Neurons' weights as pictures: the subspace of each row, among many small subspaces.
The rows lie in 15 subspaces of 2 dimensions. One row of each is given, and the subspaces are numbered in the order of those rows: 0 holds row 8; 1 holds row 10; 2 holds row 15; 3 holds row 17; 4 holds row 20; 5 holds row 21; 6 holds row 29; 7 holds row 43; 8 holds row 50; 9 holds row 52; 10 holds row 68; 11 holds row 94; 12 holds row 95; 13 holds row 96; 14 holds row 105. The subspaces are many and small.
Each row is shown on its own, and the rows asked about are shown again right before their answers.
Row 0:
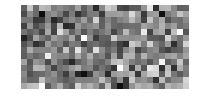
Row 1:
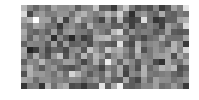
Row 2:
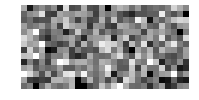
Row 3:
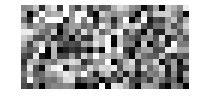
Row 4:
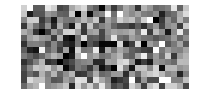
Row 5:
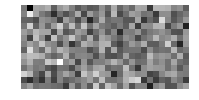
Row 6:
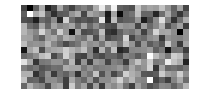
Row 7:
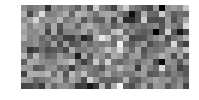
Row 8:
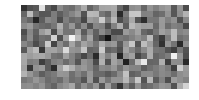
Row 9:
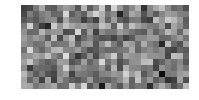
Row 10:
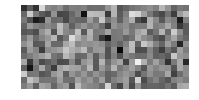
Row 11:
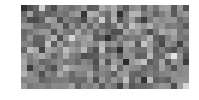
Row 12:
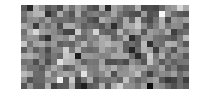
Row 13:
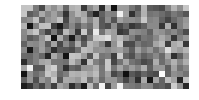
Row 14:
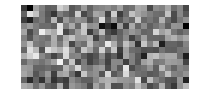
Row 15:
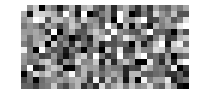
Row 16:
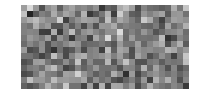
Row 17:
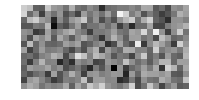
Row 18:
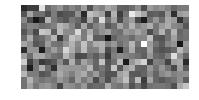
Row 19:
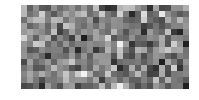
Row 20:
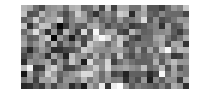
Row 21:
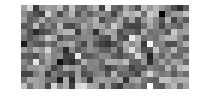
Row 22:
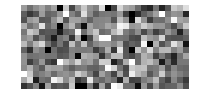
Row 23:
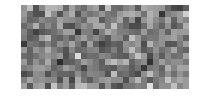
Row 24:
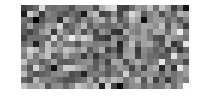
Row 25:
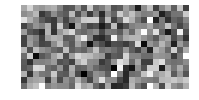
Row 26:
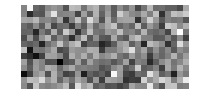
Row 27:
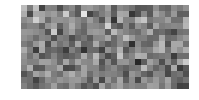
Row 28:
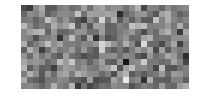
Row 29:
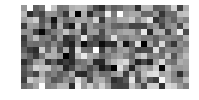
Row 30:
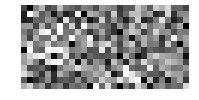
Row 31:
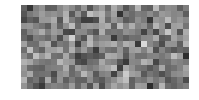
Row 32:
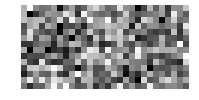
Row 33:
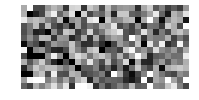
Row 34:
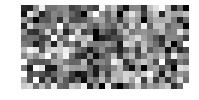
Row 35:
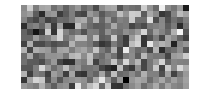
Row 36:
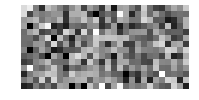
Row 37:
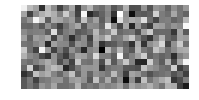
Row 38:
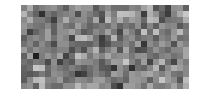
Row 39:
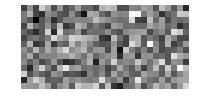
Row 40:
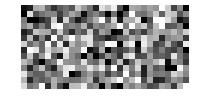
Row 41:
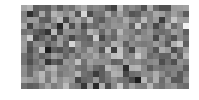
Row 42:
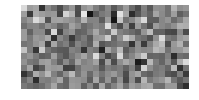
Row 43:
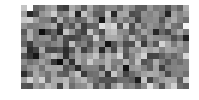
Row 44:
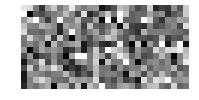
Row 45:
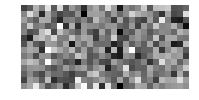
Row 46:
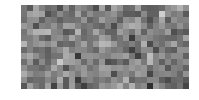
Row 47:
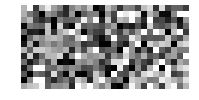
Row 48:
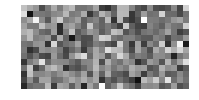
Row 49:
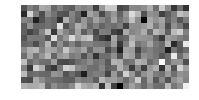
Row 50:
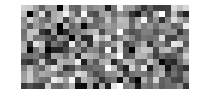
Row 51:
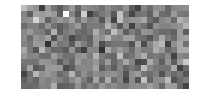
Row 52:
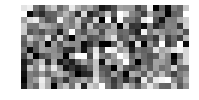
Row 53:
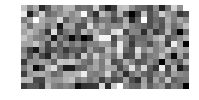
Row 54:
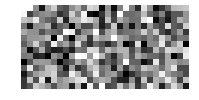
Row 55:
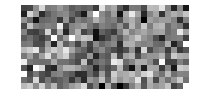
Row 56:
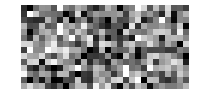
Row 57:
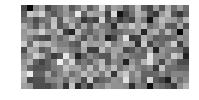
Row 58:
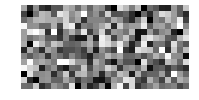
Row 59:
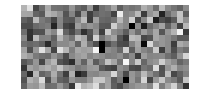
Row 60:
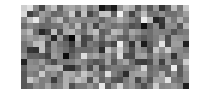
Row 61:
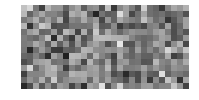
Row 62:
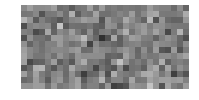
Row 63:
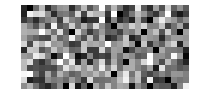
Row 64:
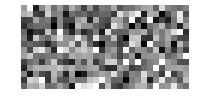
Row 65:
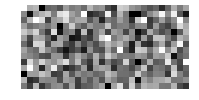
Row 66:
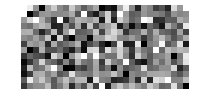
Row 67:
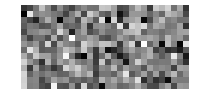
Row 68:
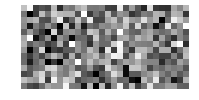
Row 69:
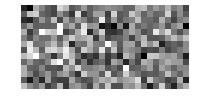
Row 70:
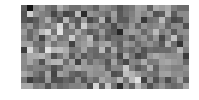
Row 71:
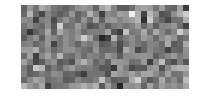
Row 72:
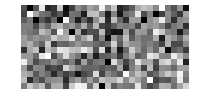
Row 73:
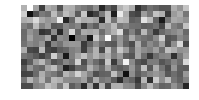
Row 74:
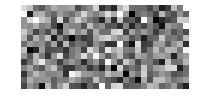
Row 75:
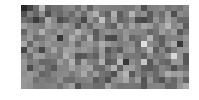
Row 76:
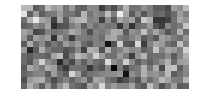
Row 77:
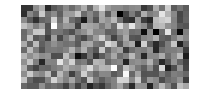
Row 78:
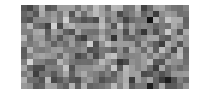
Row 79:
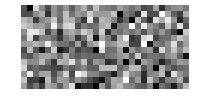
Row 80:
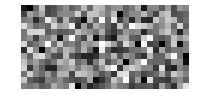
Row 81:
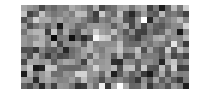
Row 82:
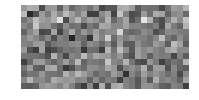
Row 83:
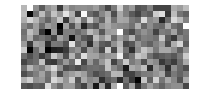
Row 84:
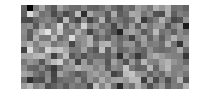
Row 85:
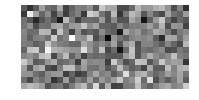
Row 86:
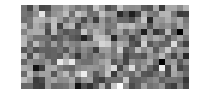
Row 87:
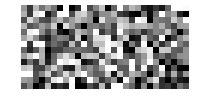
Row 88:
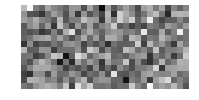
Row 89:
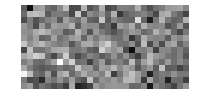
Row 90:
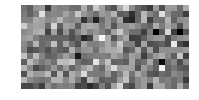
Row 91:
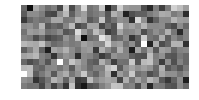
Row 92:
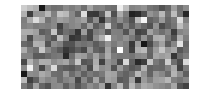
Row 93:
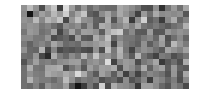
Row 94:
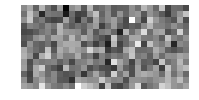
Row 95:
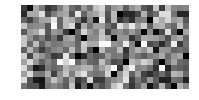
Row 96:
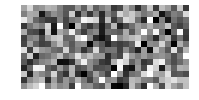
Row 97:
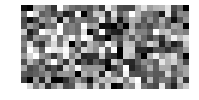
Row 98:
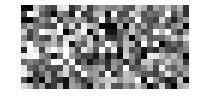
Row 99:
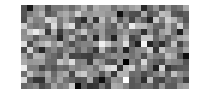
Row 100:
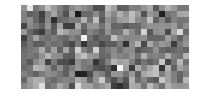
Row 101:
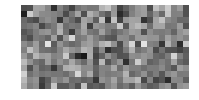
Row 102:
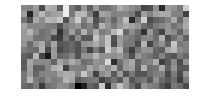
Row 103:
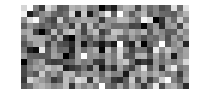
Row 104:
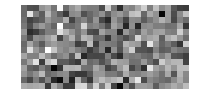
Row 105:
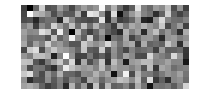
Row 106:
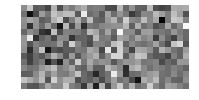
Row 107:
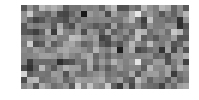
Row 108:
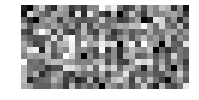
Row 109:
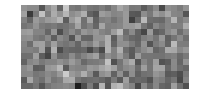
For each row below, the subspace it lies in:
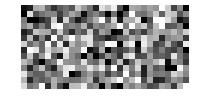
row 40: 3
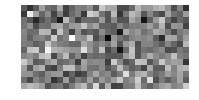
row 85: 14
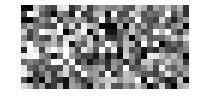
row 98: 7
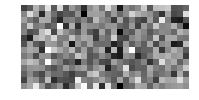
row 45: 10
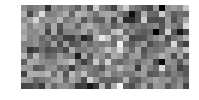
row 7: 3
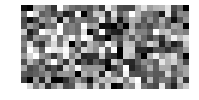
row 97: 7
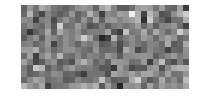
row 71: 9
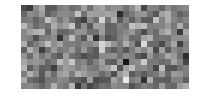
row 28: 0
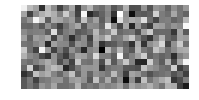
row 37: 2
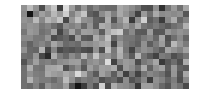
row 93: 11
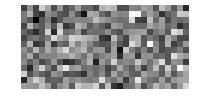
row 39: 0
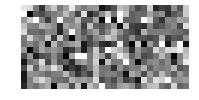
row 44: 9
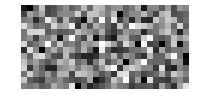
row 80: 0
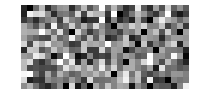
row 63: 14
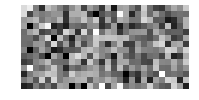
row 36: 4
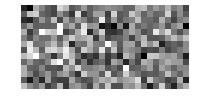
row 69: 7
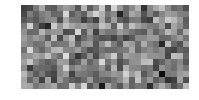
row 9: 4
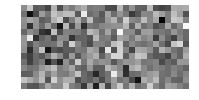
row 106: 10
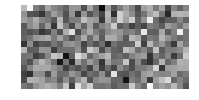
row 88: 14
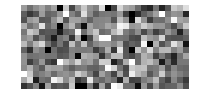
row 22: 7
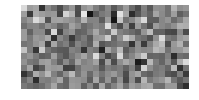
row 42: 2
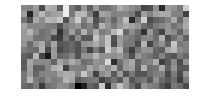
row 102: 11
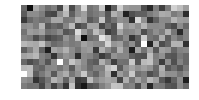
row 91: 7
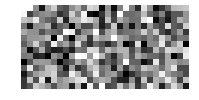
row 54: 13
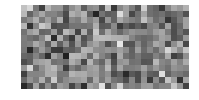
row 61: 4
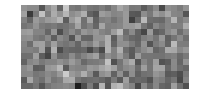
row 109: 11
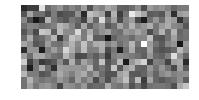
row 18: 1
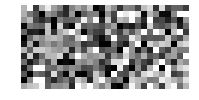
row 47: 12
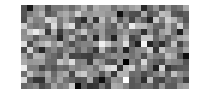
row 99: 0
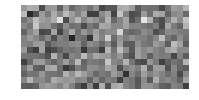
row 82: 14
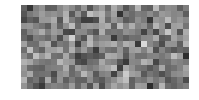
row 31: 13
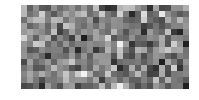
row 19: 6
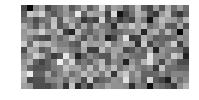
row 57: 14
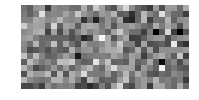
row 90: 3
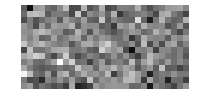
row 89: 8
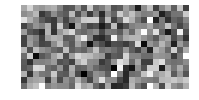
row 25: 13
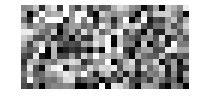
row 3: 11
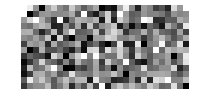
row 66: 12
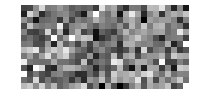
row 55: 13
